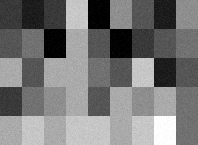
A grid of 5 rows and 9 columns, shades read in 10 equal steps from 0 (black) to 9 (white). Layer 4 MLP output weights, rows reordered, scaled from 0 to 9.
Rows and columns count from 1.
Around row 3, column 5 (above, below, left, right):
3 3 6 3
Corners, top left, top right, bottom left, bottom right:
2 5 6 4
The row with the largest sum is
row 5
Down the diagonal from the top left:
2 4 6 6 7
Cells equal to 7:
6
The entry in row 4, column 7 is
5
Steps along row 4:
up up up down up down up down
